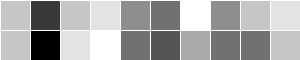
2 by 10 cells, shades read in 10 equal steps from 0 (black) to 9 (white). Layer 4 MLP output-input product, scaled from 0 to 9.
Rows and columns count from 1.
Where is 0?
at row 2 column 2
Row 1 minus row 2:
0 2 -1 -1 1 1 3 1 3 1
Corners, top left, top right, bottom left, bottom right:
7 8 7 7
